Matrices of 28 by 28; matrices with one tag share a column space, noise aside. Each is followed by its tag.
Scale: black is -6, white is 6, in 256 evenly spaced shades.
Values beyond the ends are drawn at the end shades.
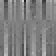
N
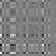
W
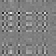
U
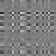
U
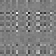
U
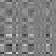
W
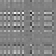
U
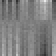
N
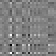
W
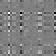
U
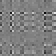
U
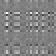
U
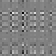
U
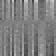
N
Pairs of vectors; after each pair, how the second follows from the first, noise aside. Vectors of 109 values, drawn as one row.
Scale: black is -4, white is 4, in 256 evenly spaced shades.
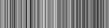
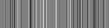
partly zeroed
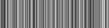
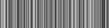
negated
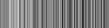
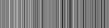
partly zeroed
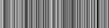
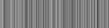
shrunk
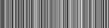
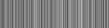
shrunk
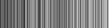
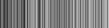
copied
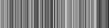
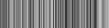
negated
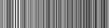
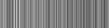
shrunk
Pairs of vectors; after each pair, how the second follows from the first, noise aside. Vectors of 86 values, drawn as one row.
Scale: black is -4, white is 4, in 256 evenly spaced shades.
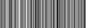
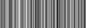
copied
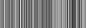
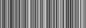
shuffled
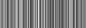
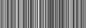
copied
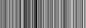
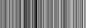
copied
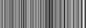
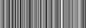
shuffled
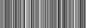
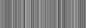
shrunk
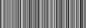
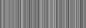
shrunk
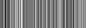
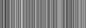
shrunk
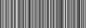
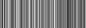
shuffled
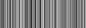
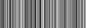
copied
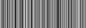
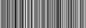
copied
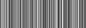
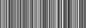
copied
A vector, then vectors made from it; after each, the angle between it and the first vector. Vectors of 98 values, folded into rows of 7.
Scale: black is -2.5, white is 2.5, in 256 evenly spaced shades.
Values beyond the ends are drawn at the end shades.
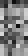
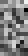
partly opposed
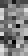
nearly parallel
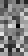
partly aligned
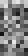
nearly opposite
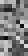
orthogonal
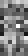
nearly opposite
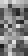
nearly opposite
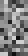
orthogonal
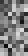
orthogonal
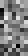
partly opposed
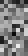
partly aligned
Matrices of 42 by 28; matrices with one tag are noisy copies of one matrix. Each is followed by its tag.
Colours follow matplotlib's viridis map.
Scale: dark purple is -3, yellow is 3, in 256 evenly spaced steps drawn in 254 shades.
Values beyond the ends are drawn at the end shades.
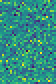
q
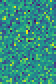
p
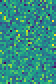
p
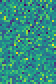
p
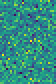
q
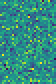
q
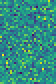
q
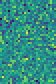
p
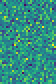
p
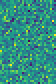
p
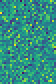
p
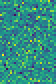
q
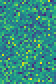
q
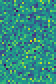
q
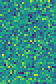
q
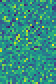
p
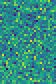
q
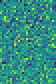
p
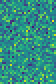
p
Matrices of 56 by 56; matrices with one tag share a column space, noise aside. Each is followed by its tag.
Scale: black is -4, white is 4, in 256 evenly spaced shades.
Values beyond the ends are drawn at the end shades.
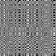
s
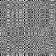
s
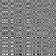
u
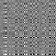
u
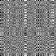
s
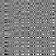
u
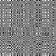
s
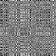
s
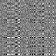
u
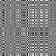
s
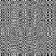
s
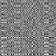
u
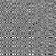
u
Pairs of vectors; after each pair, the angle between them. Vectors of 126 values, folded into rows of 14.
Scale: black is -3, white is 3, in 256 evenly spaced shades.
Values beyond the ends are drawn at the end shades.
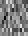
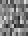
partly opposed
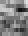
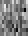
partly aligned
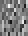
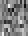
partly aligned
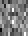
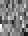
partly opposed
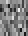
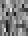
orthogonal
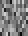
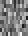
nearly opposite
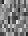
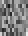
partly opposed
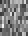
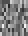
partly aligned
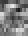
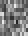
partly aligned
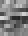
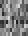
partly aligned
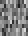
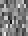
nearly opposite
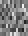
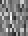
partly opposed
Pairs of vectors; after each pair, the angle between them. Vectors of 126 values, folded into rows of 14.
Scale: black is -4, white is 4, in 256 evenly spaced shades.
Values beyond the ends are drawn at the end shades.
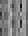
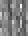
nearly opposite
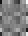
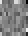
nearly opposite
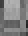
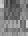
nearly opposite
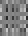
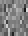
partly opposed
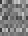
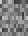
nearly opposite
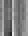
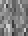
partly opposed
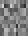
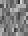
partly opposed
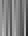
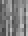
nearly opposite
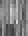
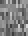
partly aligned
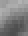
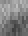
nearly parallel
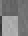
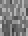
partly opposed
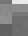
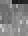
nearly opposite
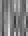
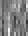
nearly parallel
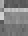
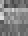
nearly parallel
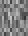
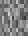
nearly parallel
